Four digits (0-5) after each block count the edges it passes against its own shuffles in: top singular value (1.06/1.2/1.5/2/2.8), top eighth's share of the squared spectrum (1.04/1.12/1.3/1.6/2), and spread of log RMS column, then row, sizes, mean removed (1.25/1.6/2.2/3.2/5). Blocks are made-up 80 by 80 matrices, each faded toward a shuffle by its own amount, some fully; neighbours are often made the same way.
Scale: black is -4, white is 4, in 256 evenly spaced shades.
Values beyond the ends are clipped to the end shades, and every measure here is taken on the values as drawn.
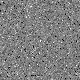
0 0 0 0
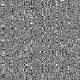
4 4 3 2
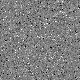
1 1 0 0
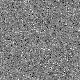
0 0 0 0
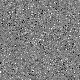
2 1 0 0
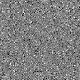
3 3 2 1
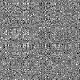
4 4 2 2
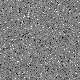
0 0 0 0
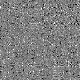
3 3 1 2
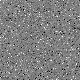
0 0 0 0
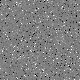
0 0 0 0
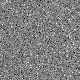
0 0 0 0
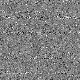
1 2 0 3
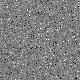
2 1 0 0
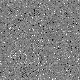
2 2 1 0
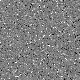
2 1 0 0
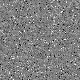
0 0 0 0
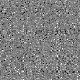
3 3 1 1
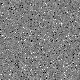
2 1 0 0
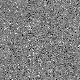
1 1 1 0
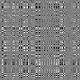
5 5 4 4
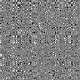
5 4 2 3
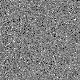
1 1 1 0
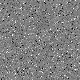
1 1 0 0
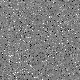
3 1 0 0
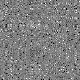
4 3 1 1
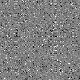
4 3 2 2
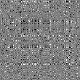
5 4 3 3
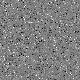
2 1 0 0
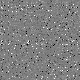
3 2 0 1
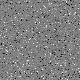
2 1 0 0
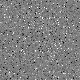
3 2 0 0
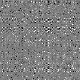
4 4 2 2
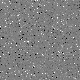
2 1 0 0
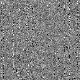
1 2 3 0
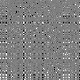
5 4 3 3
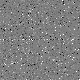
3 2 0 0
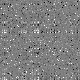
4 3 1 1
